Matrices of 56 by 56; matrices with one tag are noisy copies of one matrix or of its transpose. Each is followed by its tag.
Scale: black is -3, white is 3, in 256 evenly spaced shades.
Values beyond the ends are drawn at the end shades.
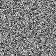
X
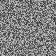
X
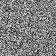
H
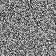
X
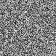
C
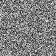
H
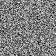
X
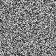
X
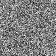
C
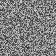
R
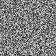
X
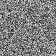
C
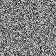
X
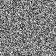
X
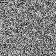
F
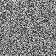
H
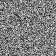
R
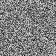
C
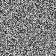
R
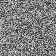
F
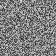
R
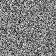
H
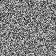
X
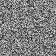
H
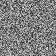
H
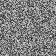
H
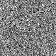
C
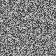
R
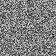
H
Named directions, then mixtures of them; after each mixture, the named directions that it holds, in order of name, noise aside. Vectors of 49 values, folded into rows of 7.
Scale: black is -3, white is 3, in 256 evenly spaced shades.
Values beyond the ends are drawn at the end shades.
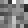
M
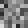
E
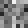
E, M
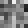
M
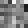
M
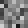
E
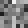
E, M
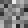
E, M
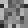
E, M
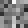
E, M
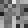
E, M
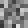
E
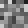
E, M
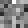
E, M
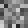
E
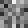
E, M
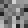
E, M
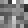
M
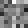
E, M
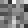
M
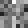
E, M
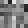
M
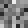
E, M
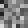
E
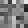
M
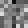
E, M
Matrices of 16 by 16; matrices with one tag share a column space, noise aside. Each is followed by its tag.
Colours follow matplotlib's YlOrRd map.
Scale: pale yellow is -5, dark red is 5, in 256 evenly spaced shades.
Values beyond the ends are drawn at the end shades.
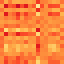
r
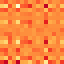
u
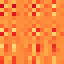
r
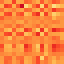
r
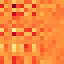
r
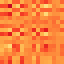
r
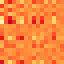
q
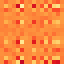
u
